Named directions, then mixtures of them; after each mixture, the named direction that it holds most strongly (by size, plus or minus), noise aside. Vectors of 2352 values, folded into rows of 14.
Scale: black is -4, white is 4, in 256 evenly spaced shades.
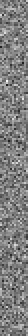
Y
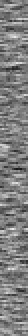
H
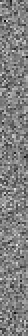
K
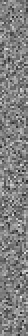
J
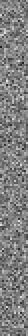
Y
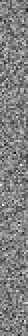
J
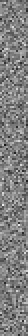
J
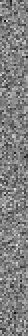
K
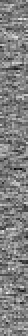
H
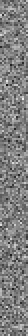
Y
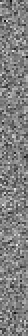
K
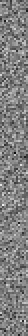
K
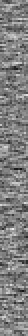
H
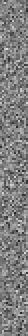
J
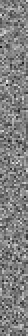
Y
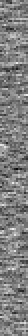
H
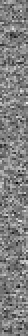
J
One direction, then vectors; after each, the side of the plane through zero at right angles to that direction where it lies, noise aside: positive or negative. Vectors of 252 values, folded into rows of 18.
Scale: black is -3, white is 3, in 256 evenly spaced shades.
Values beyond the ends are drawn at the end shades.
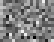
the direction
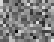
positive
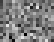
negative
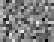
positive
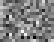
positive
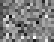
negative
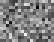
positive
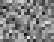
negative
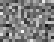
positive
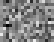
positive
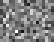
negative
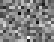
negative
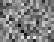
negative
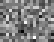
negative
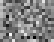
positive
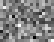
positive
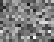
negative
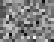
negative
